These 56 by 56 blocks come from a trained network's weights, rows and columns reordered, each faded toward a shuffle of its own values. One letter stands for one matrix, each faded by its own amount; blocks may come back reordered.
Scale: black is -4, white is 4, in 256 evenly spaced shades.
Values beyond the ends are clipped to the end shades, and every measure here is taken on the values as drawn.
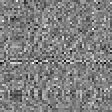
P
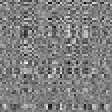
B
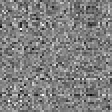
P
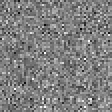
P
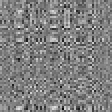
B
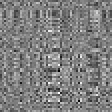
B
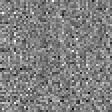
P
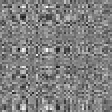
B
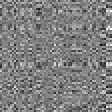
B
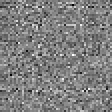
P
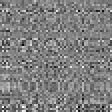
B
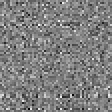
P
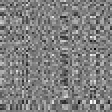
B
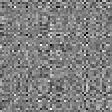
B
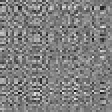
B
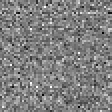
P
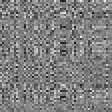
B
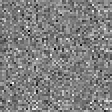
P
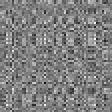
B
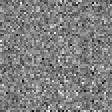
P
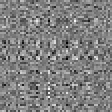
B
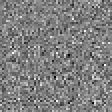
P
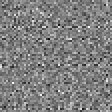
P
